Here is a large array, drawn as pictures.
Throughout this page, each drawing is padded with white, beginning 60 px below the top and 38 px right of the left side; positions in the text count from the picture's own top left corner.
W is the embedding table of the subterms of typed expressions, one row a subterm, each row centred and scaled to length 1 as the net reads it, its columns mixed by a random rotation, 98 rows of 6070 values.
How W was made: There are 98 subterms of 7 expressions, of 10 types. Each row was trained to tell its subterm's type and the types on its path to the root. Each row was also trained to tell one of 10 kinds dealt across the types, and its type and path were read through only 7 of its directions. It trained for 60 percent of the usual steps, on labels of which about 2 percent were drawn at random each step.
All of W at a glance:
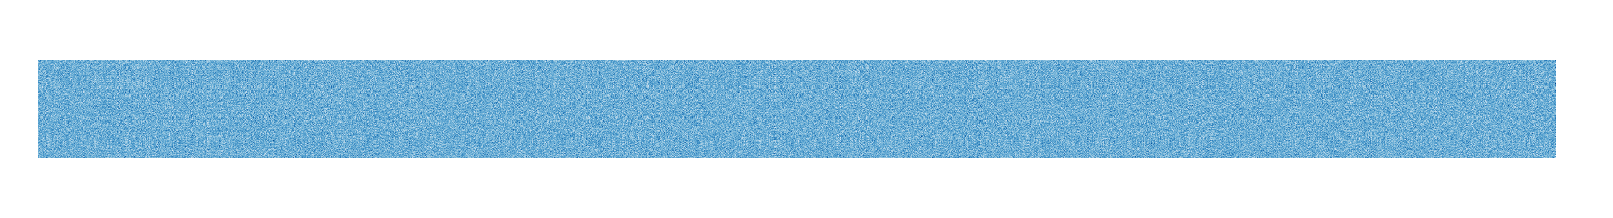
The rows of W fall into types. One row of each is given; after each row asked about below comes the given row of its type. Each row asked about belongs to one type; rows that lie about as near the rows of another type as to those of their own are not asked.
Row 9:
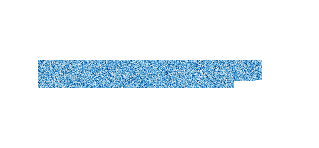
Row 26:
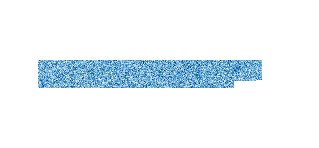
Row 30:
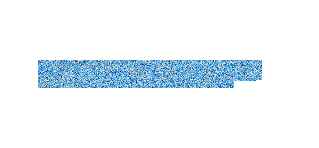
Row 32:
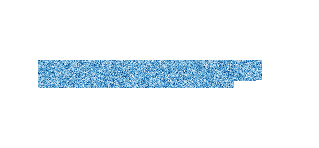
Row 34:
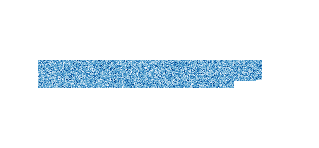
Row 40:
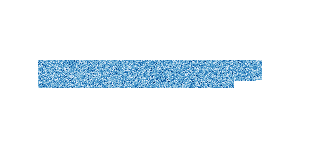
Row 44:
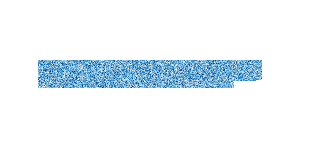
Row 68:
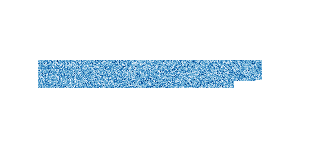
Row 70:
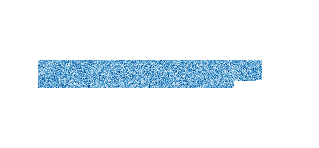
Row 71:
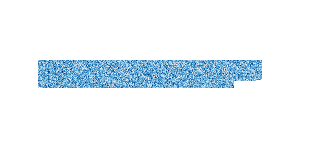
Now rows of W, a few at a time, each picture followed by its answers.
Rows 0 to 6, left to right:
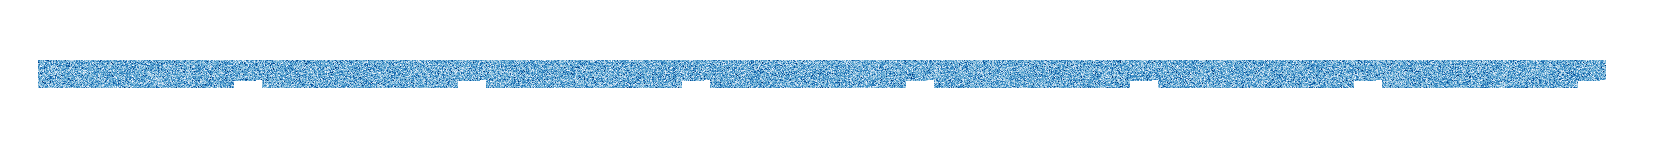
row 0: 32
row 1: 30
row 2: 34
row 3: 71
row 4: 40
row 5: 26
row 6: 30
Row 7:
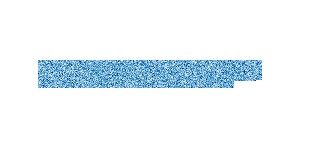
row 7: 32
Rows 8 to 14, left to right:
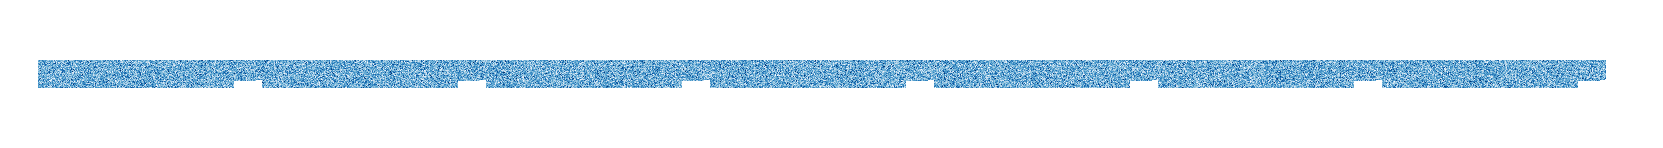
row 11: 70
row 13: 40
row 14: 44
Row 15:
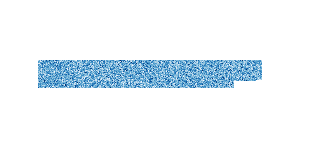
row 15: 70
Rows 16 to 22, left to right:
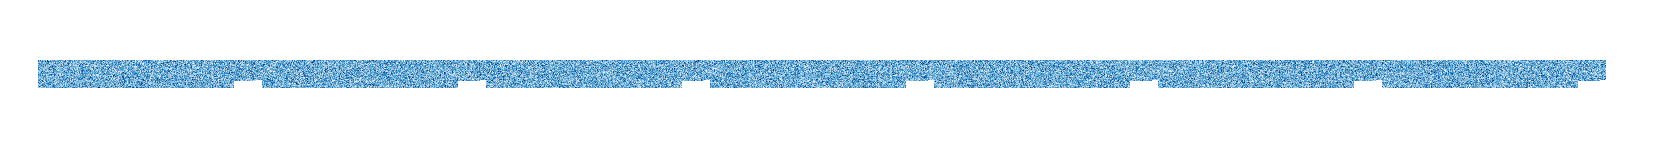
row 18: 34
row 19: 70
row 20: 34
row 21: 26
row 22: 44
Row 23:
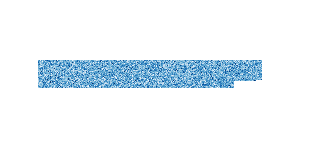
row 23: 32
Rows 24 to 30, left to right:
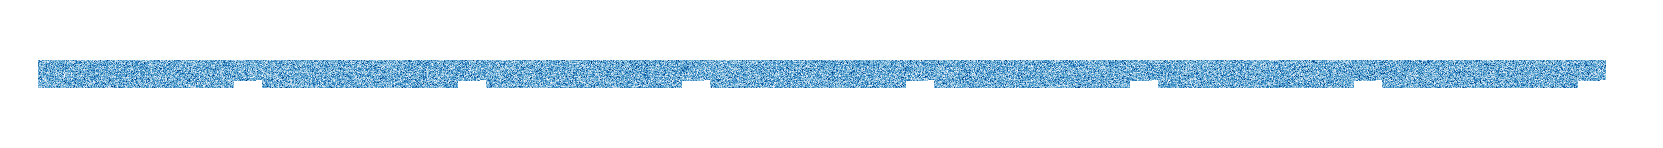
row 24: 44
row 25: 40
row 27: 26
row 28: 9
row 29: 68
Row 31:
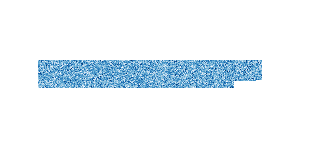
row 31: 32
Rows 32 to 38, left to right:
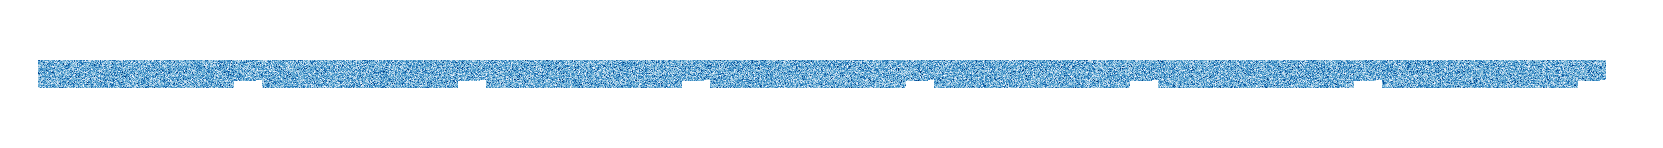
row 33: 26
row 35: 34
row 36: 34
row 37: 9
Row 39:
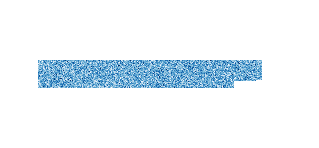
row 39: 26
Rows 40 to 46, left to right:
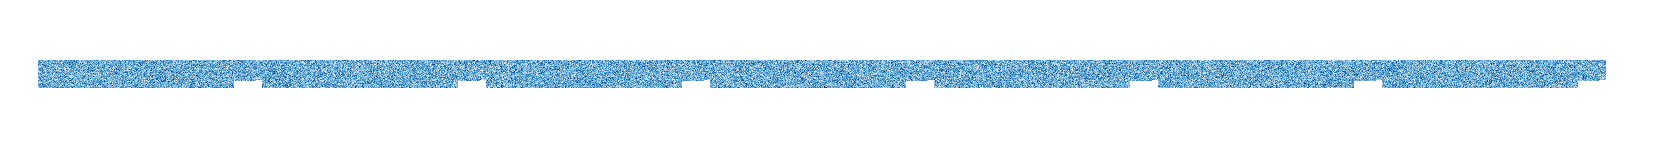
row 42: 9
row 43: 32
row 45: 68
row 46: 71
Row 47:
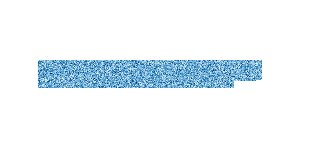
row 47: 44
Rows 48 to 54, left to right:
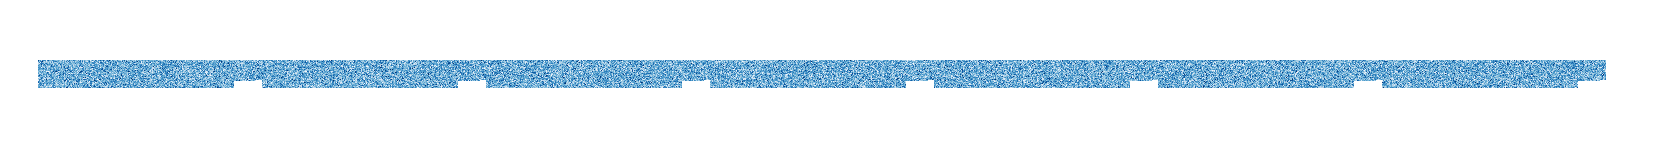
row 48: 9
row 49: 32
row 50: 70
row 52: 70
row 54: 9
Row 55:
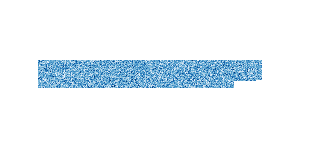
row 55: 44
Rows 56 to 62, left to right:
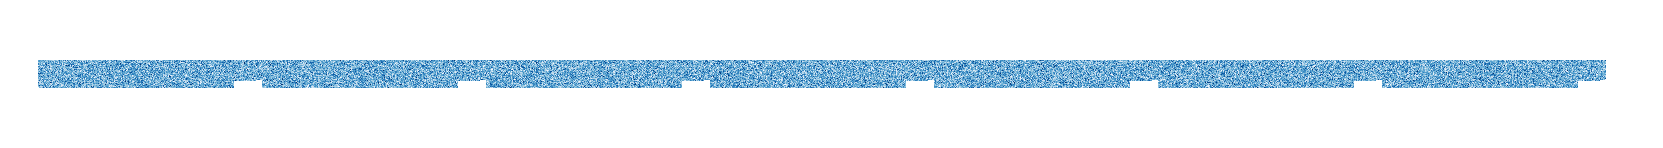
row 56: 32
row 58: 40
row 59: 70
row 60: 44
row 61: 71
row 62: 44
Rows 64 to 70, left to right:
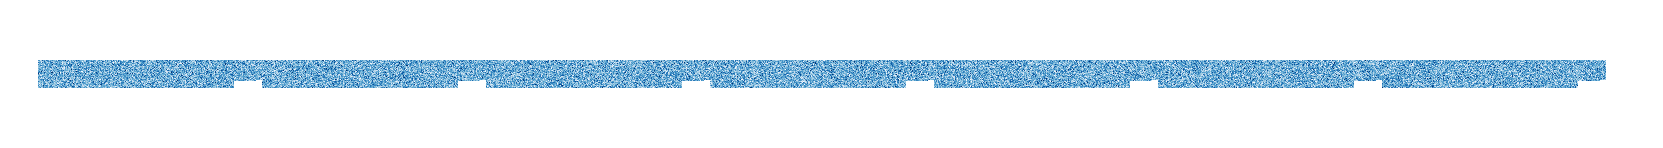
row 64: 32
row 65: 9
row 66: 30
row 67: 26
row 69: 34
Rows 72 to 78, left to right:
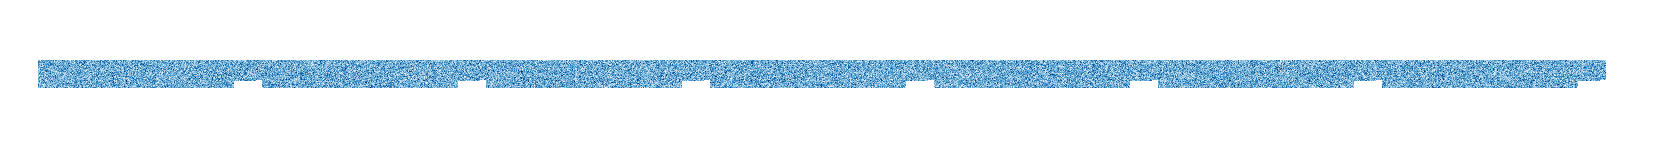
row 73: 68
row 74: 44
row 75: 9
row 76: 32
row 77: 44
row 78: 34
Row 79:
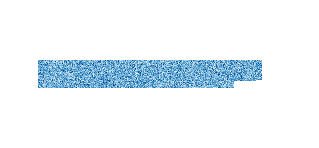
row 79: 30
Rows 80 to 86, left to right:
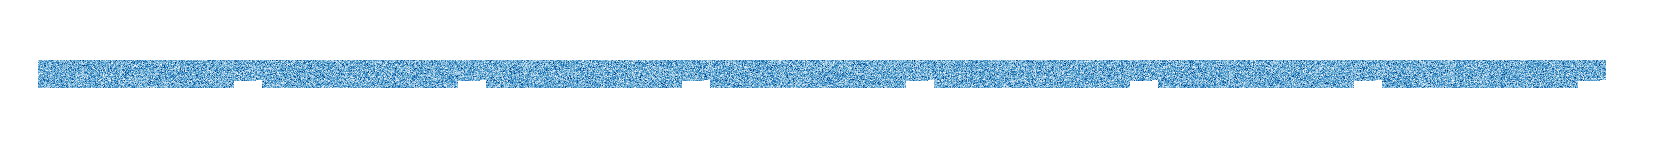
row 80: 70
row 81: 34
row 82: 9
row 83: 70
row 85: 70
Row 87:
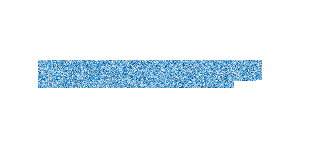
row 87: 34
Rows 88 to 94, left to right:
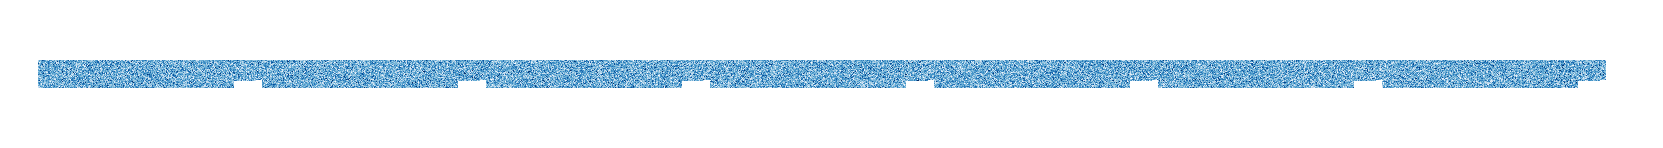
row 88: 71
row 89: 68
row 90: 9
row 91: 34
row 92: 26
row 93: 44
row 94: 26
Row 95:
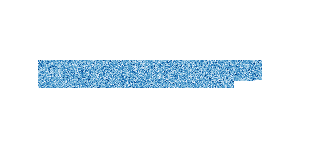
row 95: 68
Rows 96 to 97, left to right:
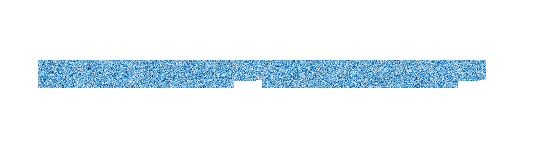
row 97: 70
